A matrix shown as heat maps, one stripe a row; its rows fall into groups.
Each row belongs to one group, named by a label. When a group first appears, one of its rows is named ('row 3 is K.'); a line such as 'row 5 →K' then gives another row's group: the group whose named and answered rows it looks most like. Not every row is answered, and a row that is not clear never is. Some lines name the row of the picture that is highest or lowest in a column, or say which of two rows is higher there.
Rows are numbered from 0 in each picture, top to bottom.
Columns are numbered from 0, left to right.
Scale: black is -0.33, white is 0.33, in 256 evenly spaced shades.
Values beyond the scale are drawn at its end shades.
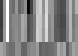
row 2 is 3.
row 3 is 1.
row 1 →3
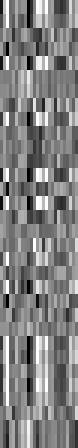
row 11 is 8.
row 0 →3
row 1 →3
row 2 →8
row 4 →3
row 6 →1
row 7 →8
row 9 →8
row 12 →3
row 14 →3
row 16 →1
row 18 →3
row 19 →1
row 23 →1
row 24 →3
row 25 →3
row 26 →3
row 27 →3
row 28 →3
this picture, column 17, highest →2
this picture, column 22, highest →7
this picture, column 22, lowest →22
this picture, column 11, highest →17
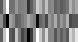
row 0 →3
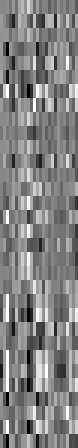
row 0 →1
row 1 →8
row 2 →1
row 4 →8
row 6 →3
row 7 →8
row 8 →1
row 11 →8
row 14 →1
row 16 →1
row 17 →8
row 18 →1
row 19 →1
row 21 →3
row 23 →8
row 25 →3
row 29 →8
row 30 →3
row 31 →1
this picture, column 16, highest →7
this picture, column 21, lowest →26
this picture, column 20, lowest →26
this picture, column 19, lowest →26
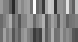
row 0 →8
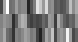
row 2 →8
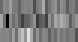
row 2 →1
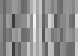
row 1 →8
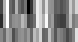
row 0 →3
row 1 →3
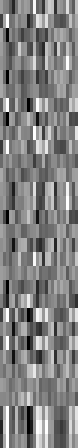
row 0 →8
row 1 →3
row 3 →8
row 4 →8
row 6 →1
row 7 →3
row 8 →1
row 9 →8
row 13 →8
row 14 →8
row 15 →1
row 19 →1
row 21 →1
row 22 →3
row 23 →8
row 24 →3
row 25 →8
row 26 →8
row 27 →1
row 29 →3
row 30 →3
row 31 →3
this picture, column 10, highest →26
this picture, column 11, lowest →11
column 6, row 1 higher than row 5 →Yes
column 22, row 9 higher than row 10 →Yes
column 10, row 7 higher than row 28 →No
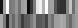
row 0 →3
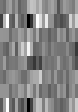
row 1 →3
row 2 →1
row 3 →1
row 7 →3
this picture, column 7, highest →3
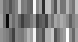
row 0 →8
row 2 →8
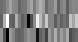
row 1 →3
